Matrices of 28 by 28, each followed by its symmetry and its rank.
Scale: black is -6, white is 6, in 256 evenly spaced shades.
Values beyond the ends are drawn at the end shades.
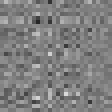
neither, rank three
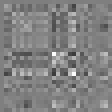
symmetric, rank three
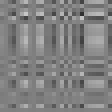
neither, rank one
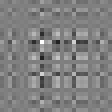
symmetric, rank one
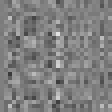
neither, rank three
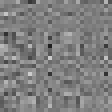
neither, rank three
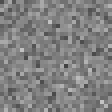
symmetric, full rank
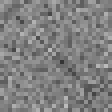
symmetric, full rank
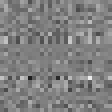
neither, rank three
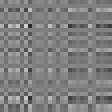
neither, rank one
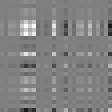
symmetric, rank one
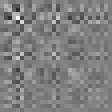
symmetric, rank three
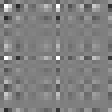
symmetric, rank one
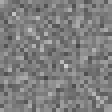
symmetric, full rank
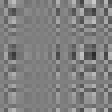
neither, rank one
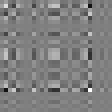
symmetric, rank one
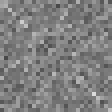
symmetric, full rank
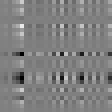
neither, rank one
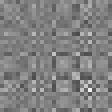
symmetric, rank three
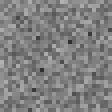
symmetric, full rank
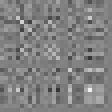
symmetric, rank three
